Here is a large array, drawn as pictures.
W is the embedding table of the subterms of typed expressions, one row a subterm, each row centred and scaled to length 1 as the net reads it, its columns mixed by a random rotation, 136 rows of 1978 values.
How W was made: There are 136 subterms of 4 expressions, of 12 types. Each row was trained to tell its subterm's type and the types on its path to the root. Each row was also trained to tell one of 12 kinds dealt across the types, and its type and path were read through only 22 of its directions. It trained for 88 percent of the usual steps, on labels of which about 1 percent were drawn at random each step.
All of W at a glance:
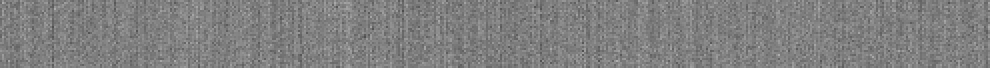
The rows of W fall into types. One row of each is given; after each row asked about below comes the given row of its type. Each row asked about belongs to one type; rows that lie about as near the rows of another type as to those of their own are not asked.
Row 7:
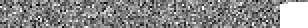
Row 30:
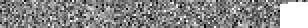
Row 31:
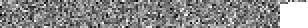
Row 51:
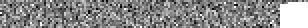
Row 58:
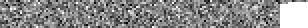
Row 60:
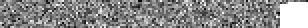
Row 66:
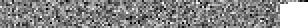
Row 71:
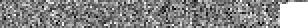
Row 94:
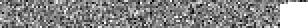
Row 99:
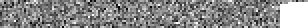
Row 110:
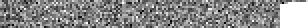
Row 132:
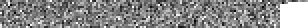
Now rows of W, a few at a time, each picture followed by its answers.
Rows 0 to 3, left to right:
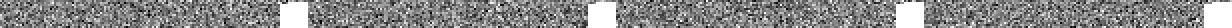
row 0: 30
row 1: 31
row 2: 132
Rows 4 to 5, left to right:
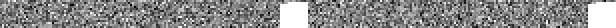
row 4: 31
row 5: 30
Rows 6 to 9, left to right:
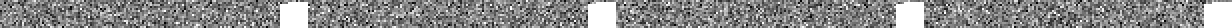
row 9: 30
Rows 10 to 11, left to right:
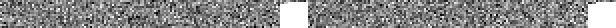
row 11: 132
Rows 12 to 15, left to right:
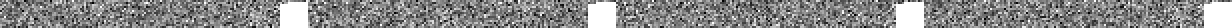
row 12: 60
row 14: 58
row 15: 60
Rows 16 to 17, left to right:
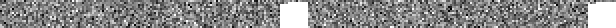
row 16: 30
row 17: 30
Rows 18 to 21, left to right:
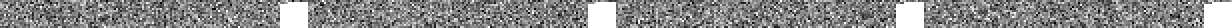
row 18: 51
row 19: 94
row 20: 30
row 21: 132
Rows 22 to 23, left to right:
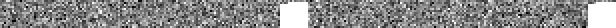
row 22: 60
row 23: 31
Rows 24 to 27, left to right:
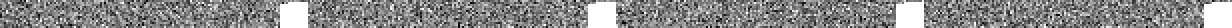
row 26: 71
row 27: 51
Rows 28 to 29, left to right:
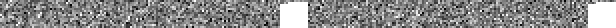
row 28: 31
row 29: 7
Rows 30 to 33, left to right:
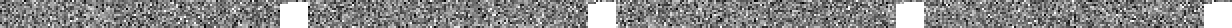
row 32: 71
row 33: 94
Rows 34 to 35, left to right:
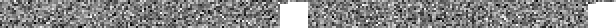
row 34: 99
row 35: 51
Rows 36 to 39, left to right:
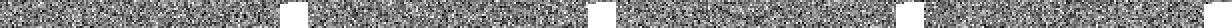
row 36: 66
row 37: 51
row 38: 66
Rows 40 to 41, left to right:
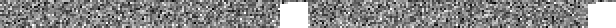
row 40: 31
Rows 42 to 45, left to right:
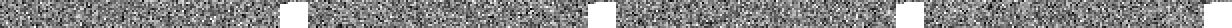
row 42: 99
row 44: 71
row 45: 60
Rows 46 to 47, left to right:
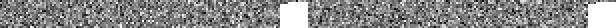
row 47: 132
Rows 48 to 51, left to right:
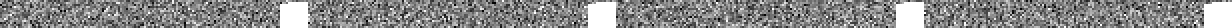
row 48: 7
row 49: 51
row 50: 60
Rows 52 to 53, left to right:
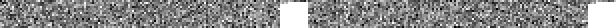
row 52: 60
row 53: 71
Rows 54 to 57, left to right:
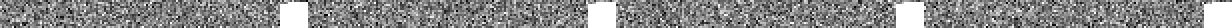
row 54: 60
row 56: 7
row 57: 7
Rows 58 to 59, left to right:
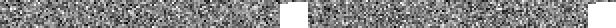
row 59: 132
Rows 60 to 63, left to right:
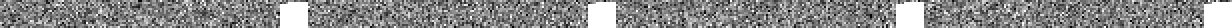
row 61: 51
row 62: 66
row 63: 60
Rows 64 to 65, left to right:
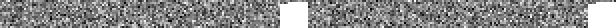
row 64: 60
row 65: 66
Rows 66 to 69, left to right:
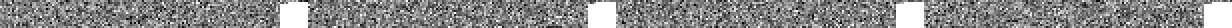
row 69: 94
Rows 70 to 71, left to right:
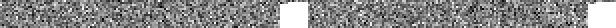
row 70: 94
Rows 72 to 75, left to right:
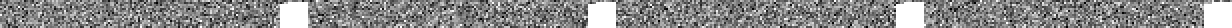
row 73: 31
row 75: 94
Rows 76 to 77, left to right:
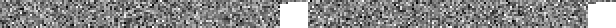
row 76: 30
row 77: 99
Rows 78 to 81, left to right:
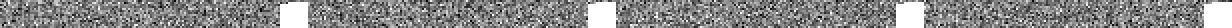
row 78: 132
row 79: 94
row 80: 30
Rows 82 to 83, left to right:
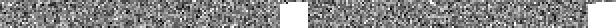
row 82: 132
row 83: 110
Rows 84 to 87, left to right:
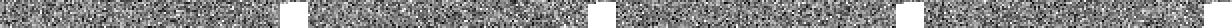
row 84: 71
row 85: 66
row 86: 99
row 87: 60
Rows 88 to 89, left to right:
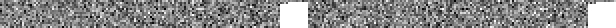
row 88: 66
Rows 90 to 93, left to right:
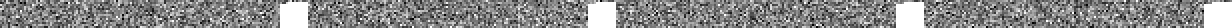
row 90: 58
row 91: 58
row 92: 7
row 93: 94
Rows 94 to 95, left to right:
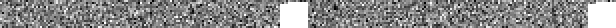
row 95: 94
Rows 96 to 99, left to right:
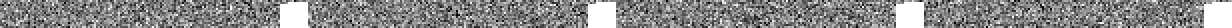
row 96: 30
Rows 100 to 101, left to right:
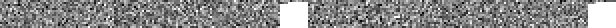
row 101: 7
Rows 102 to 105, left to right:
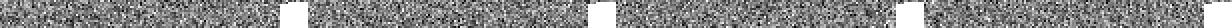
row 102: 132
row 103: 51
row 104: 66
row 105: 132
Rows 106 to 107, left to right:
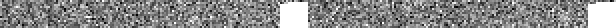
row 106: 7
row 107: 60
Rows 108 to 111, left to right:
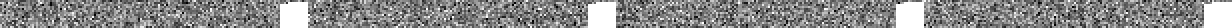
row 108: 132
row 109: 31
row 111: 99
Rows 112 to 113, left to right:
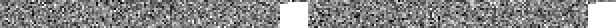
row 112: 94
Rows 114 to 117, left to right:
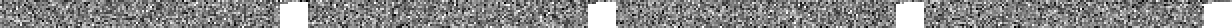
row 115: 110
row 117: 110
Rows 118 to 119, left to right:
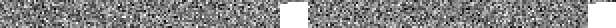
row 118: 51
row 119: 110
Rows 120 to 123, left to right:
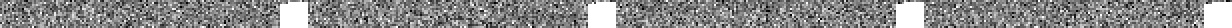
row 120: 30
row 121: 66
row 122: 94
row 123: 66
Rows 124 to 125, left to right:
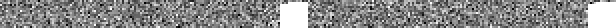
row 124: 66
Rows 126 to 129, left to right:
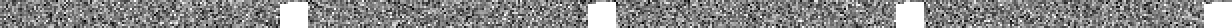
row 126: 7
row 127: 110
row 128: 66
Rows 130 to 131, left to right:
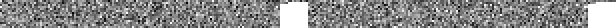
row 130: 51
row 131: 94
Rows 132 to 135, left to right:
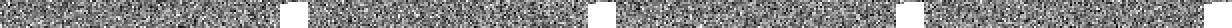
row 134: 30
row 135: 51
